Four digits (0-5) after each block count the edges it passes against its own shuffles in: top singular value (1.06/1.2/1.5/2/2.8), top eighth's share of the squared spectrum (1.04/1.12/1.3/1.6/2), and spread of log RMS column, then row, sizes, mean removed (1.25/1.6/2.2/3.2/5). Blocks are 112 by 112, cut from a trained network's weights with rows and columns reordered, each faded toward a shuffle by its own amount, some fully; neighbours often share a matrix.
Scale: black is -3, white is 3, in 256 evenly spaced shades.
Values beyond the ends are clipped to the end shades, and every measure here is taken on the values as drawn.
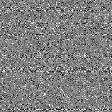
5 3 1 3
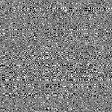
4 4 1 4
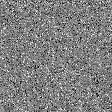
2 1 0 0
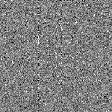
4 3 2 1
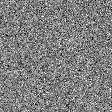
0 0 0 0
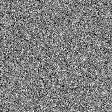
0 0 0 0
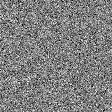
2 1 0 0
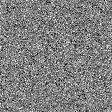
2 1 0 0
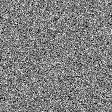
0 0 0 0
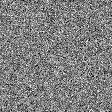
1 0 0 0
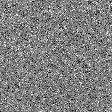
0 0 0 0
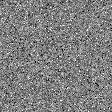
0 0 0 0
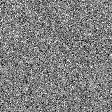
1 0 0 0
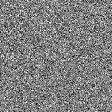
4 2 0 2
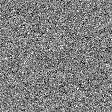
3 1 0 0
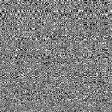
4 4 1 4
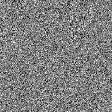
3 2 2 1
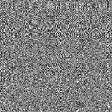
4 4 3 3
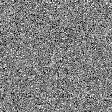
2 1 0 0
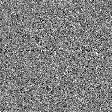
2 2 1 1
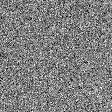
2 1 0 0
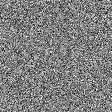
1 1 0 0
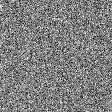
2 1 0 0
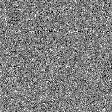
2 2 1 2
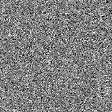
2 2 1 2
